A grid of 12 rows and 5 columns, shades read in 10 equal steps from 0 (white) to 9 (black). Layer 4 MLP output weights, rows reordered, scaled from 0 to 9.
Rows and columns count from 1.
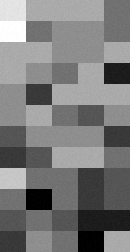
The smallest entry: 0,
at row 2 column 1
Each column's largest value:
7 9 6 9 8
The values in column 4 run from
3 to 9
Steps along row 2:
up down same up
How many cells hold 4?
12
